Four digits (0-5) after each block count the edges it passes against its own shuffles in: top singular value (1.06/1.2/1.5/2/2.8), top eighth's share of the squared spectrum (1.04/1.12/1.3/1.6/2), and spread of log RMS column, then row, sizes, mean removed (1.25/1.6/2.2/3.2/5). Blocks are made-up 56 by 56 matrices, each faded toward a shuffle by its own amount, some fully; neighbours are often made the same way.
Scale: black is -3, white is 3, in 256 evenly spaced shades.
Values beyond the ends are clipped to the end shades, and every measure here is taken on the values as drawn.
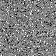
0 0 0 0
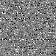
1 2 0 2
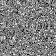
3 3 0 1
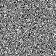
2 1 0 0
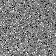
0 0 0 0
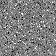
1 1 0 0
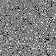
2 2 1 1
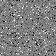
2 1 0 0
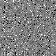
3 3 1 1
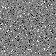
0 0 0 0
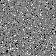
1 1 0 0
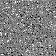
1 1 0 0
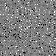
3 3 1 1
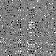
4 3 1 2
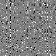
4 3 2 1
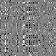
4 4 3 2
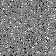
2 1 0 0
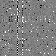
4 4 2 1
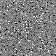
0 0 0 0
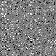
3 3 1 1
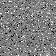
0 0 0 0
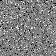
0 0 0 0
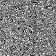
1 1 0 0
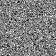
2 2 0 0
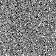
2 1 0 0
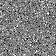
0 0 0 0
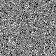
2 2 0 0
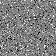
0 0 0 0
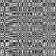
5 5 4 4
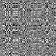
4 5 3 3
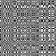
5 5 4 4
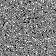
1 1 0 0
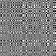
5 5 4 4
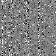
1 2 3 0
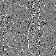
2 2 2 0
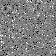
2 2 1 0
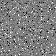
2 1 0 0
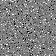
1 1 0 0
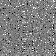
3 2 1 0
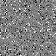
3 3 2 1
